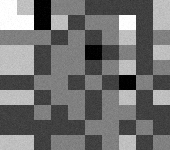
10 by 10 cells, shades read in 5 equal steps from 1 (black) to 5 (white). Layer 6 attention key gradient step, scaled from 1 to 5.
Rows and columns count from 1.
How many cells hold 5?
4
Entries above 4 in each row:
1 3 0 0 0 0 0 0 0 0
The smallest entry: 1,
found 4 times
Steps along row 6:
same up same down up down down up down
